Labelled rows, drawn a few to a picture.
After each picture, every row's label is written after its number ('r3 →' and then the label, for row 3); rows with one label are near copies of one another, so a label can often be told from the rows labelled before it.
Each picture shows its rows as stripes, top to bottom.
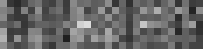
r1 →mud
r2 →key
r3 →mud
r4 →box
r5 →mud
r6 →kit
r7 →mud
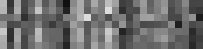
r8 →kit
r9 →kit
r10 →box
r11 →mud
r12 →kit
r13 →kit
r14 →kit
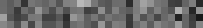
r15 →box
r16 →key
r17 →mud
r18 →key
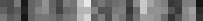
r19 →box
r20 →box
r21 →box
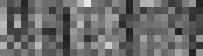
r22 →box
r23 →mud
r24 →kit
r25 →kit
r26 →mud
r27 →key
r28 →kit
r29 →key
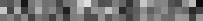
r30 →box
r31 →kit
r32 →key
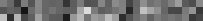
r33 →key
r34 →box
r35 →kit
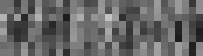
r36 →key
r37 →key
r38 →kit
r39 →mud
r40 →mud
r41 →mud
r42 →key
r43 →key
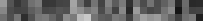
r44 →mud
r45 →mud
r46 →box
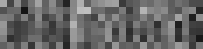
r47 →kit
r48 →box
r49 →key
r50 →mud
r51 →mud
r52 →mud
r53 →key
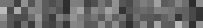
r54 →key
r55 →kit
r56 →mud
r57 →key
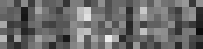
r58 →key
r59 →box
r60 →box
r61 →mud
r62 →box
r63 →kit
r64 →mud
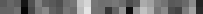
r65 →box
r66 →box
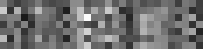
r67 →mud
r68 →kit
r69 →box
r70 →key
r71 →box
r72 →kit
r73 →box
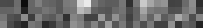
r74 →box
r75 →box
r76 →key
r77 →mud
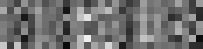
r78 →key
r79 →kit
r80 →box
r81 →key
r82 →key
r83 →box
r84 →kit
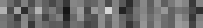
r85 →key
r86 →kit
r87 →key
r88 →key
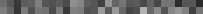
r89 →mud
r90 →key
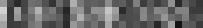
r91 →mud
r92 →kit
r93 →kit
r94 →mud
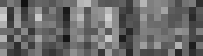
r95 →box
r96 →kit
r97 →kit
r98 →kit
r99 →key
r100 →kit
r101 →key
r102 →mud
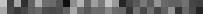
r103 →kit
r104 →mud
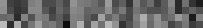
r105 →mud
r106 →mud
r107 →key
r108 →kit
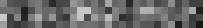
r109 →mud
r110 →box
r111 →kit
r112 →mud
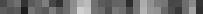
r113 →box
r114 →box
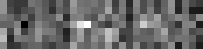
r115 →mud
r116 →mud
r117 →key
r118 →box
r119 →kit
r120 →kit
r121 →mud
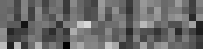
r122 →key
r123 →key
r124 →key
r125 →box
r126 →mud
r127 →mud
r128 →kit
